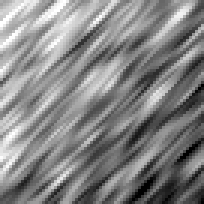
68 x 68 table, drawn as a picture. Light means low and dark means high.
The ninth with the lowest average is the top left. The grain runs diagonally up to the right. The bottom right is the ninth with the highest average. No row or column stands out. The field climbs toward the bottom right. Neither half mirrors the other.
